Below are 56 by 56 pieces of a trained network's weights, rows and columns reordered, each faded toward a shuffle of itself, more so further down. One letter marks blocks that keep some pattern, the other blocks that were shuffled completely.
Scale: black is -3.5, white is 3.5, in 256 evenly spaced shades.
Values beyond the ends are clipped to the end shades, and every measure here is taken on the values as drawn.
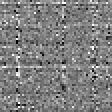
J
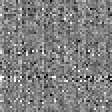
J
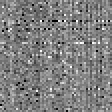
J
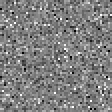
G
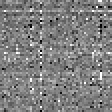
J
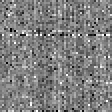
J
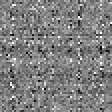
J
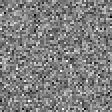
G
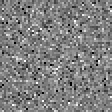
G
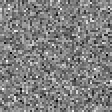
G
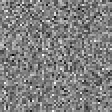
J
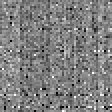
J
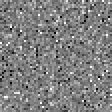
G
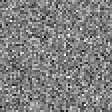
J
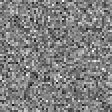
J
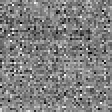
J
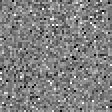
G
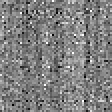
J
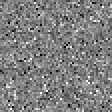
G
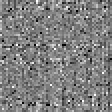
J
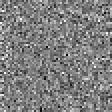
J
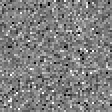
G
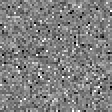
G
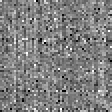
J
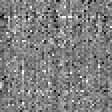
J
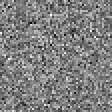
G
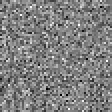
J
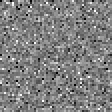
G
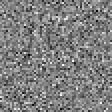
J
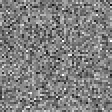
J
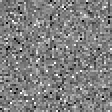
G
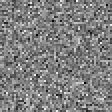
G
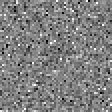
G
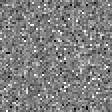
G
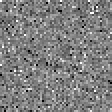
G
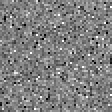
G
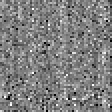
J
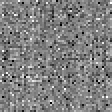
J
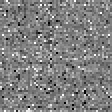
J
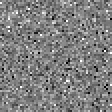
G
